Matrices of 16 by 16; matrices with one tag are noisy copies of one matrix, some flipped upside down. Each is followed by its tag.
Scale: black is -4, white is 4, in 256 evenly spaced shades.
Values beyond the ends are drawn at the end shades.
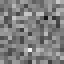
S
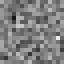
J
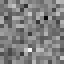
S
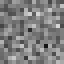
S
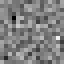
J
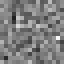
J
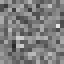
J
